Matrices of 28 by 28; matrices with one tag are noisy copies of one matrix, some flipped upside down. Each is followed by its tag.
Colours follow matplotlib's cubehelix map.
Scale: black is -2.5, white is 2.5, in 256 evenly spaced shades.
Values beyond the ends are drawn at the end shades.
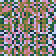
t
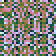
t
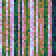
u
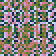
t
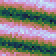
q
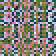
t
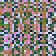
t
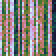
u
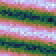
q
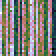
u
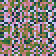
t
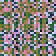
t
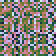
t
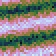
q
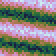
q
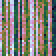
u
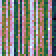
u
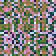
t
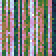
u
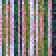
u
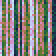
u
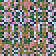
t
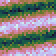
q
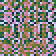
t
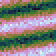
q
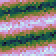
q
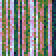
u
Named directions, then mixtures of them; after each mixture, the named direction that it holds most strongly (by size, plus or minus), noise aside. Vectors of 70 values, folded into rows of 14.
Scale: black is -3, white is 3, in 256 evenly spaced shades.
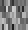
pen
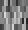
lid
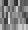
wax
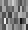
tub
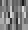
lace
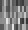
lid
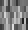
lid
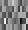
tub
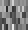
pen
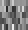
pen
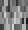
lid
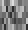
pen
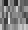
wax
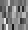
pen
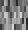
lid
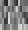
wax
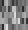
pen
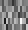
tub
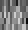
lid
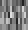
lace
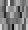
lid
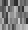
wax
